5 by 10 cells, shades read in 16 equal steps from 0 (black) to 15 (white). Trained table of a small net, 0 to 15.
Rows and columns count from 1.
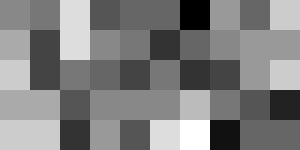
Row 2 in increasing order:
3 4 6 7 8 8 9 9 10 13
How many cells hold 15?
1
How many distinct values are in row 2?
8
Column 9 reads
6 9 9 5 6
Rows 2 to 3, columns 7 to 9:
6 8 9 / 3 4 9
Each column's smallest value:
8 4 3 5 4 3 0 1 5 2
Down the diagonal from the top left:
8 4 7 8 5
